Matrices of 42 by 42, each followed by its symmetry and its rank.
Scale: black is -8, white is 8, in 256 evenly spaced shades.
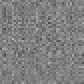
neither, rank five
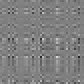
neither, rank two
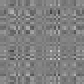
symmetric, rank two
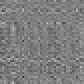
neither, rank five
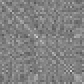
symmetric, rank five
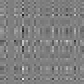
neither, rank two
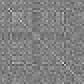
symmetric, rank five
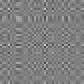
symmetric, rank two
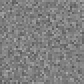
antisymmetric, full rank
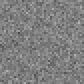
neither, full rank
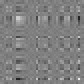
symmetric, rank two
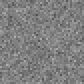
antisymmetric, full rank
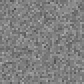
neither, full rank
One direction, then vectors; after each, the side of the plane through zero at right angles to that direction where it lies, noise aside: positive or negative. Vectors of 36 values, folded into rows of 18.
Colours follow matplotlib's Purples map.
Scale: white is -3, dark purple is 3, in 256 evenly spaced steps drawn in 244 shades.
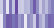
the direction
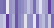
positive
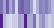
negative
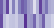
negative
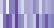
positive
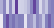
positive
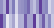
negative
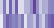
positive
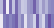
positive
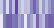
positive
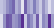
positive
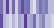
negative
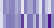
positive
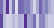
negative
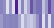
positive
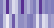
negative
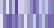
positive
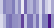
positive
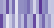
negative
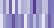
positive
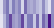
positive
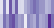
positive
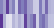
negative
